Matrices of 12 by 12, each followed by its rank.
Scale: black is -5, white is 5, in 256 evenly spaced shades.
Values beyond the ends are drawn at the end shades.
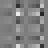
one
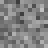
full rank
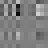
one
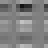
one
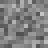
full rank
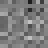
two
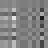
one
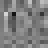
two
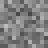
full rank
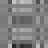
one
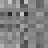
two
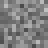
full rank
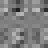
two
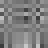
one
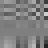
one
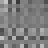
two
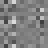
two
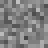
full rank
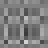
one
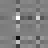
one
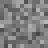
full rank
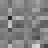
two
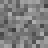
full rank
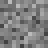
full rank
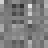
two
